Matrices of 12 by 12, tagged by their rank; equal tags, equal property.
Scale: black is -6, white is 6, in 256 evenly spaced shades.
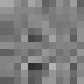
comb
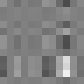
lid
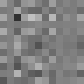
comb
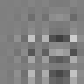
lid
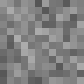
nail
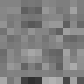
comb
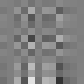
lid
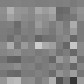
comb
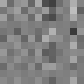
comb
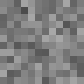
nail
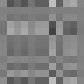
lid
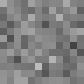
nail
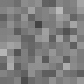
nail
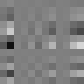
lid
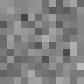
nail
